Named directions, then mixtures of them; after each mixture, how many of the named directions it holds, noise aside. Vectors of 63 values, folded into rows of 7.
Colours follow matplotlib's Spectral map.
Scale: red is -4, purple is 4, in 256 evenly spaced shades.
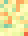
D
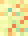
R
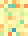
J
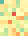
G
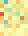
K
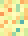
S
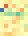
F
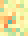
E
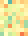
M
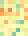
two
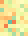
one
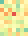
three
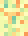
three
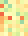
three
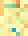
three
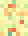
one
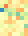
two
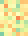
three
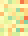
three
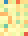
two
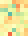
three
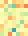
one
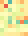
two
